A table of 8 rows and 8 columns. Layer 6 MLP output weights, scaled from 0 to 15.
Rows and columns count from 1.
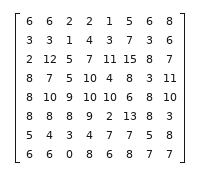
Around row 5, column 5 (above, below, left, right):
4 2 10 6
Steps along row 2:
same down up down up down up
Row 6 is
8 8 8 9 2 13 8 3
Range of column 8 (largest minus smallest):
8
